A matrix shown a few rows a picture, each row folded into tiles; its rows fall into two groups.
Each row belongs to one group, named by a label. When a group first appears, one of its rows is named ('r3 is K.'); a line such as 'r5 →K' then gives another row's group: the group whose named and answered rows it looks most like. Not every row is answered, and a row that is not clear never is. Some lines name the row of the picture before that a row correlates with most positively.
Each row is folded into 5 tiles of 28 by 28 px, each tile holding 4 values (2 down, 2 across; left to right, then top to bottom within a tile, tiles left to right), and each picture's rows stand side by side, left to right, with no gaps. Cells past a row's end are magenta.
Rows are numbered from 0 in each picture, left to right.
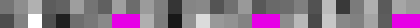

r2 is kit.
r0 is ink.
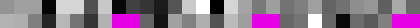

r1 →kit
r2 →ink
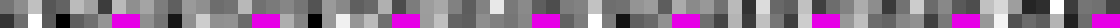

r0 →ink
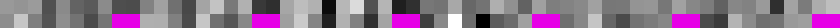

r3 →ink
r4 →ink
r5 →kit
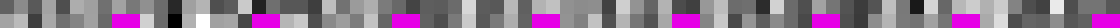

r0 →kit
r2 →kit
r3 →kit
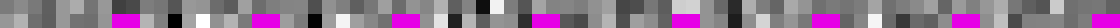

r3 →kit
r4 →kit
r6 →ink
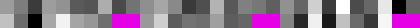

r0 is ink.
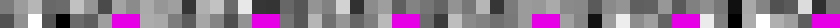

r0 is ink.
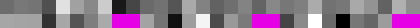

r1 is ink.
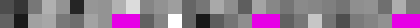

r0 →kit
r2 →ink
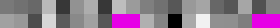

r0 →kit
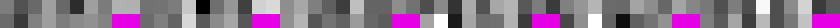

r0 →kit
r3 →kit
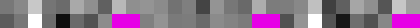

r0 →ink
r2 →ink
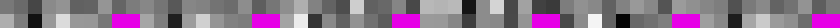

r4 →ink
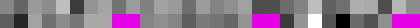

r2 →ink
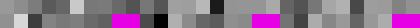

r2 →kit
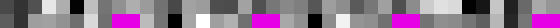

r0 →kit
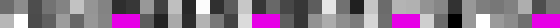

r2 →kit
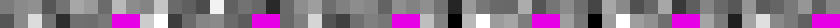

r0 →ink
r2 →ink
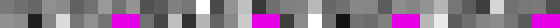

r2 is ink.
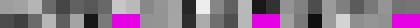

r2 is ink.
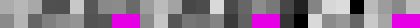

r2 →kit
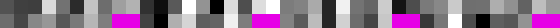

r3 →ink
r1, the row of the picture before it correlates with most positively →2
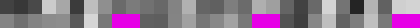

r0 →kit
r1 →kit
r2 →kit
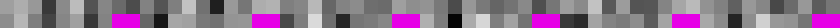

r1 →kit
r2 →ink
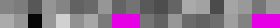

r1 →kit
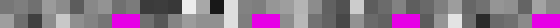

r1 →kit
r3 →ink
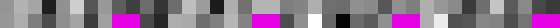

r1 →kit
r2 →ink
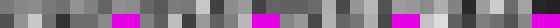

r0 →ink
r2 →kit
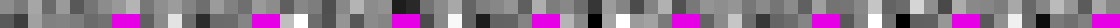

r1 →ink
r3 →ink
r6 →ink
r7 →ink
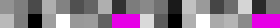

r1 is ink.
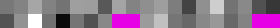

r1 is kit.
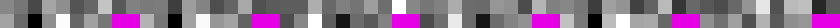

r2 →ink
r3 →ink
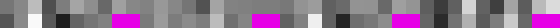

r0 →ink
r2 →ink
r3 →kit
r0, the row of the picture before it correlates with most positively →3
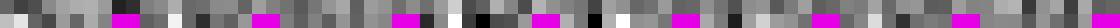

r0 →kit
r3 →ink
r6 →ink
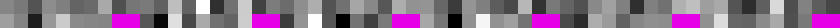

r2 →ink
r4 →kit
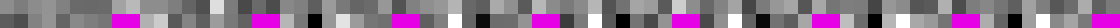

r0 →kit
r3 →ink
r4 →ink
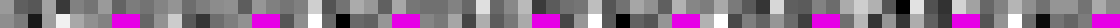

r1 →ink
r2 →ink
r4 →ink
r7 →ink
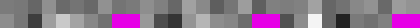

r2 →ink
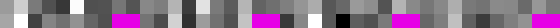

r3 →ink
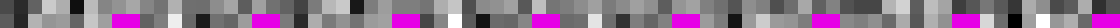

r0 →kit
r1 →ink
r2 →kit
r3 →ink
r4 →ink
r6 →kit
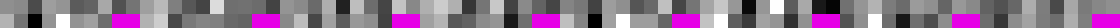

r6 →ink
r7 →kit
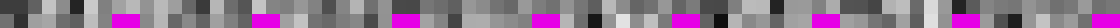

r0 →kit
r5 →kit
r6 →kit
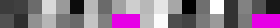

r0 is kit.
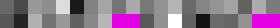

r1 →ink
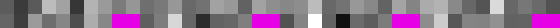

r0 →kit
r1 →ink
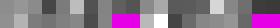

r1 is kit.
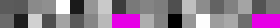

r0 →kit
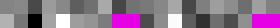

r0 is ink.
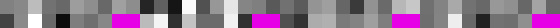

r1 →kit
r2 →kit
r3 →ink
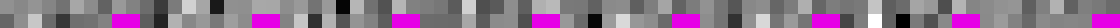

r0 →ink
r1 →kit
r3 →kit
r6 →ink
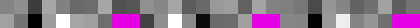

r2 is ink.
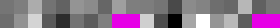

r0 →ink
